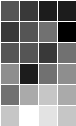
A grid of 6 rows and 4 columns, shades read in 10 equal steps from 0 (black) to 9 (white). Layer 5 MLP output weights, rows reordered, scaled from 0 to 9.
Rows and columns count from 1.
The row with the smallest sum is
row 1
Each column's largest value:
7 9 8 7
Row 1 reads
3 2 1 1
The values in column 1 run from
2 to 7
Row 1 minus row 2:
1 -1 -3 1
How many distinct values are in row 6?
3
